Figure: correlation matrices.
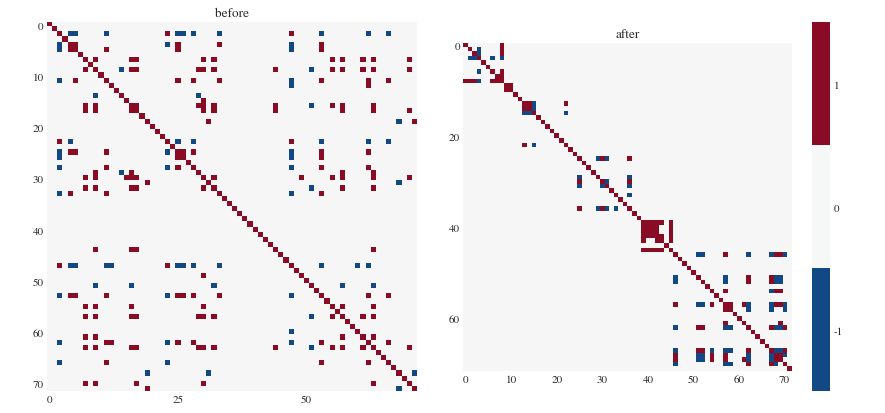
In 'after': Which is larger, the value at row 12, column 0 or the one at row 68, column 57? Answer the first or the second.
the second
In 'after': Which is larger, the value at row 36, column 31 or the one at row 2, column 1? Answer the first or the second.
the second
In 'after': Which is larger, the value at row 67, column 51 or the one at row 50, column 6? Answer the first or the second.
the first
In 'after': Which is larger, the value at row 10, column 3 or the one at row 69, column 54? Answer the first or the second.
the second
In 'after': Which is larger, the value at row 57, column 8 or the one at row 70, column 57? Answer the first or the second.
the first
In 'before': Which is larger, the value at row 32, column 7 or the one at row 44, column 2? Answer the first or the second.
the first
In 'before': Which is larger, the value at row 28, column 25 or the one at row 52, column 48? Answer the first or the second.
the first
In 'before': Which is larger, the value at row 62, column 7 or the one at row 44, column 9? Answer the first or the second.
the second
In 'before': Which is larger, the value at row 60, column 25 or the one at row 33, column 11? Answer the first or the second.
the second
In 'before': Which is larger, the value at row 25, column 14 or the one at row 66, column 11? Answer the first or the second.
the second
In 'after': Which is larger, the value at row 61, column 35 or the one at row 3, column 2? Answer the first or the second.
the first
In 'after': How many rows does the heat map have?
72
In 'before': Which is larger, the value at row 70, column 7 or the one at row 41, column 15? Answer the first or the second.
the first
